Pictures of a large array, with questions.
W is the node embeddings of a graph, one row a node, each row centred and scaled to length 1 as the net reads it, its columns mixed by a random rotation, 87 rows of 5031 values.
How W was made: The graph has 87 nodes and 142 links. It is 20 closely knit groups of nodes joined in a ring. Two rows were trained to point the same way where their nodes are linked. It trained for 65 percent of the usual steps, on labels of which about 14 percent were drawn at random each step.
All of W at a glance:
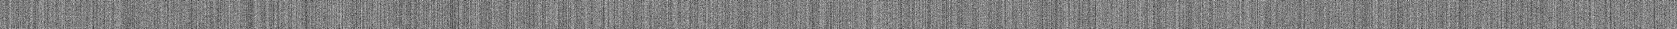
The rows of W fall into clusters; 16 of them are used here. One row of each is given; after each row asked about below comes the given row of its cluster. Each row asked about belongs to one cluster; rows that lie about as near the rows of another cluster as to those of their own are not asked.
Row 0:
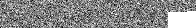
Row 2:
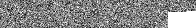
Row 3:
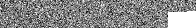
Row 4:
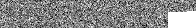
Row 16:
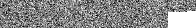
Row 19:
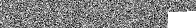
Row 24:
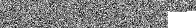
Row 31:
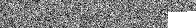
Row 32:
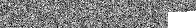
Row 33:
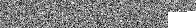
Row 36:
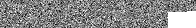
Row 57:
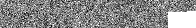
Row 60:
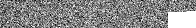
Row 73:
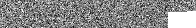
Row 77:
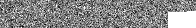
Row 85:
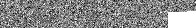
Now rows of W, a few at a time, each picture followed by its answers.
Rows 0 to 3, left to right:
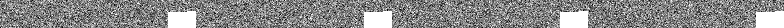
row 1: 2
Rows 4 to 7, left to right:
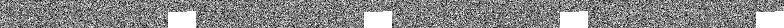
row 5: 60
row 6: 16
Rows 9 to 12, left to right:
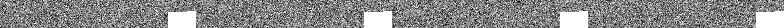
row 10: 0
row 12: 73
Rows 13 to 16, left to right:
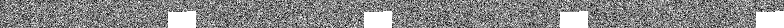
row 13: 32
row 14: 2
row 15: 19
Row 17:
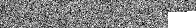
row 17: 3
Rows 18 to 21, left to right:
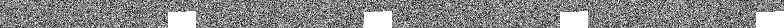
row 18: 4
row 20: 2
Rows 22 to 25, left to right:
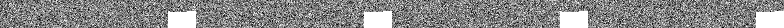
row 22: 31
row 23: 19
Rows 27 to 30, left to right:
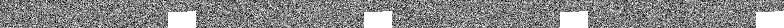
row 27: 32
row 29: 3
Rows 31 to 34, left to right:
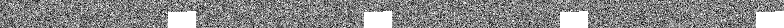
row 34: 19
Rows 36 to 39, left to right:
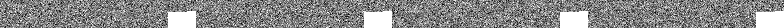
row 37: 24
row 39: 4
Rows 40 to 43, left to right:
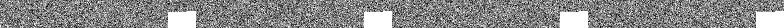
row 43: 77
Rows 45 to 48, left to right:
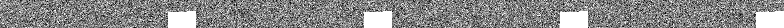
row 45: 24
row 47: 31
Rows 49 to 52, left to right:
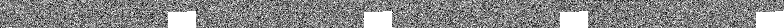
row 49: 24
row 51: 36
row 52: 60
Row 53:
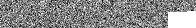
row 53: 77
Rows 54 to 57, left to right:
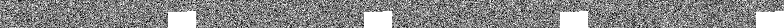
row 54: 57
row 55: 4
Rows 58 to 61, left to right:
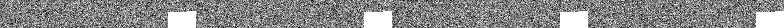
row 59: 0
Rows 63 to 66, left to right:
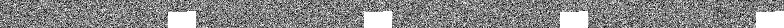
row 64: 24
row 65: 33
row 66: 73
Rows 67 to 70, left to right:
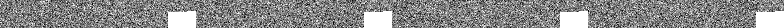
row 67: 77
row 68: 33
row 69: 3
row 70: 33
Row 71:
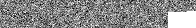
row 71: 57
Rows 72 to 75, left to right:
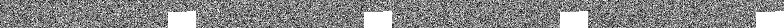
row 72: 32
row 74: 19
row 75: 85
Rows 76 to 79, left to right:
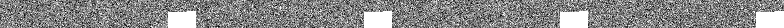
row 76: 2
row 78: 31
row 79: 16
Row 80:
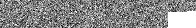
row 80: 85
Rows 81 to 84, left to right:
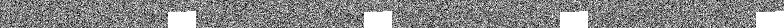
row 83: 4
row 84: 85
